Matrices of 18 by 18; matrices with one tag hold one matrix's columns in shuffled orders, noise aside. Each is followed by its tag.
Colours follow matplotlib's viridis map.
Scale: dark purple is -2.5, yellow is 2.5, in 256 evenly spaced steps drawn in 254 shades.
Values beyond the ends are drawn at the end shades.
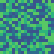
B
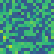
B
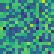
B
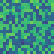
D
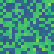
B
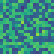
B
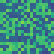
B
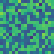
D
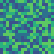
B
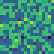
D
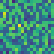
D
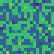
D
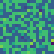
B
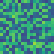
B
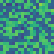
B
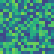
B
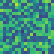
B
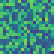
D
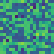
B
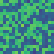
D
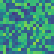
D
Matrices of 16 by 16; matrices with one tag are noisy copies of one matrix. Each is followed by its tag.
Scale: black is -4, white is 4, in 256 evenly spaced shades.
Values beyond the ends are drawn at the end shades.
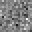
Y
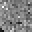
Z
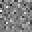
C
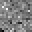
Z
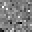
Z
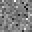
Y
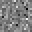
Y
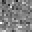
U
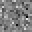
Y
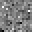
Z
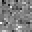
U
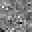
Z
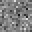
Y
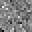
Z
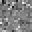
U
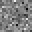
Y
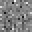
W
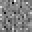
W
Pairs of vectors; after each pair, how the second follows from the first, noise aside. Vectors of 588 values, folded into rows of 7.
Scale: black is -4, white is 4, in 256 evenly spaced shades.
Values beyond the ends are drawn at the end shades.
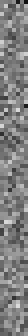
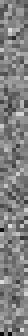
reversed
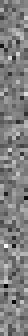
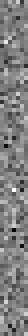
wrapped around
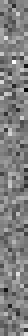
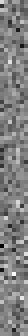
reversed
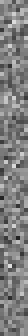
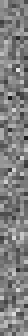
reversed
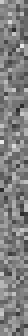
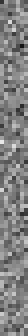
sign-scrambled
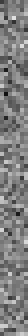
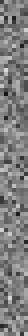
sign-scrambled
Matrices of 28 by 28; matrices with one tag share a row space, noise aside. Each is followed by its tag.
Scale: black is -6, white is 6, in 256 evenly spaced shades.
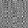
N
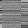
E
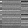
E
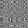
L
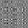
N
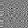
L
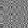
L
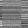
E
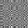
L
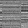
E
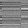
E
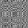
N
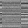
E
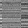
E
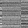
E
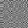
L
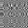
L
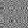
L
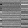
E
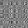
L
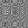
N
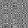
N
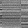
E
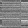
E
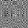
N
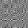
N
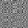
N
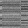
E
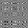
N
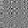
L
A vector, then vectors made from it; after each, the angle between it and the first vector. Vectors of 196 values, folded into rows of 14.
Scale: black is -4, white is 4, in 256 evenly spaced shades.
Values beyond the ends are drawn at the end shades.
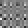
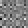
nearly opposite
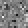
orthogonal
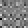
nearly opposite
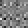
nearly parallel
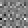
nearly opposite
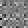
nearly opposite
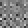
nearly parallel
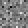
partly aligned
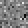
partly opposed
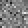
partly opposed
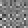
nearly opposite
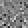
partly opposed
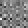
nearly parallel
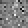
orthogonal
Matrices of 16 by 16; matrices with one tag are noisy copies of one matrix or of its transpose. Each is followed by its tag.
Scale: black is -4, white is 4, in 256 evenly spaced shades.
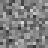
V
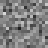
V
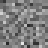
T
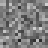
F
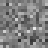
F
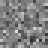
F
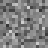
V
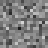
V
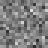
V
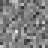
T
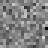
V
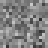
F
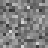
V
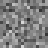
V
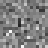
V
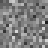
T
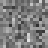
F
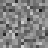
V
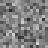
V
